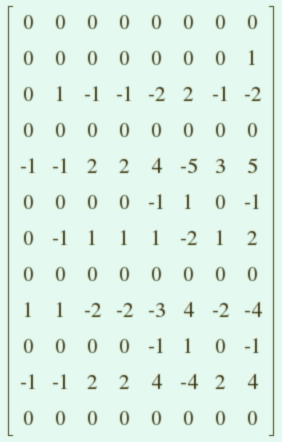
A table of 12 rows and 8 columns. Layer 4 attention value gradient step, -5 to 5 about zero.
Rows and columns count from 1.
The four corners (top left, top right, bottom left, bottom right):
0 0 0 0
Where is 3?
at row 5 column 7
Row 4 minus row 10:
0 0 0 0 1 -1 0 1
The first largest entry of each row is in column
1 8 6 1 8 6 8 1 6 6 5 1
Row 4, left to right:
0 0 0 0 0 0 0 0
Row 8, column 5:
0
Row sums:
0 1 -4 0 9 -1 3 0 -7 -1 8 0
